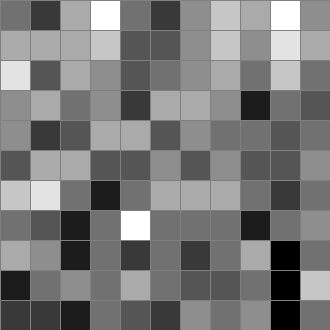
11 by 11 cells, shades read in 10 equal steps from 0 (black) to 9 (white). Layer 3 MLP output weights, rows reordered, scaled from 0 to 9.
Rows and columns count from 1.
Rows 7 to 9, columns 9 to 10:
4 2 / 1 4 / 6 0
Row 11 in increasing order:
0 1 2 2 2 3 4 4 4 5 5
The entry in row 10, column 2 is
4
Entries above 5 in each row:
5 7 4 3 2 2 5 1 2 2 0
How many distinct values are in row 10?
7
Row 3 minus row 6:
5 -3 0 2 0 -1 2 1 1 4 -1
